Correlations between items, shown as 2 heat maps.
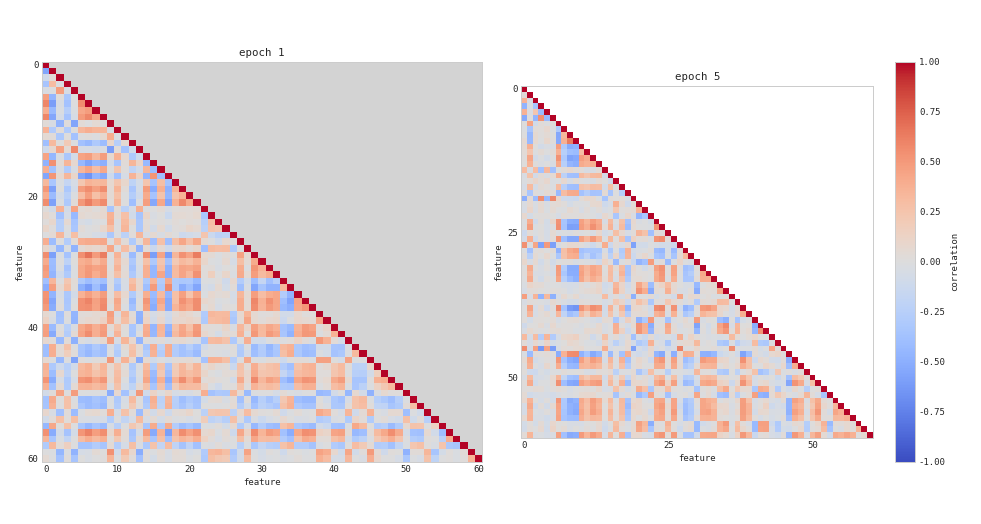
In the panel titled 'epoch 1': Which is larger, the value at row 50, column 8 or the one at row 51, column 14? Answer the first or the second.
the first
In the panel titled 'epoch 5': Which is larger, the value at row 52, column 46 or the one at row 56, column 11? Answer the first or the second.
the second
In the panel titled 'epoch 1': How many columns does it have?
61
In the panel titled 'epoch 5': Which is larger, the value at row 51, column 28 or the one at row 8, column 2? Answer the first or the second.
the second
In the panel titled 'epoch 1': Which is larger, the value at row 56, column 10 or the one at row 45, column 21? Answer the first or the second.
the first
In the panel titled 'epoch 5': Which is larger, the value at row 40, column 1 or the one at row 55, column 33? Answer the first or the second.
the second
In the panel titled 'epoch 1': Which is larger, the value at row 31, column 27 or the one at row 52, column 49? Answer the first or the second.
the first
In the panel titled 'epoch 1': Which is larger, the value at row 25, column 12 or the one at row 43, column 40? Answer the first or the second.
the first
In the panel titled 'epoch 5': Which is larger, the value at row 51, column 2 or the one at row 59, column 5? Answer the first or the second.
the second
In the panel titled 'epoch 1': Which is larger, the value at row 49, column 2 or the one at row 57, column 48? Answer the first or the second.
the second
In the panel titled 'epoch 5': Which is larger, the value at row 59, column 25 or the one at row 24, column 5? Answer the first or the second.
the first
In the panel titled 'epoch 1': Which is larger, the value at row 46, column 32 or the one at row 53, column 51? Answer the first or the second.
the first
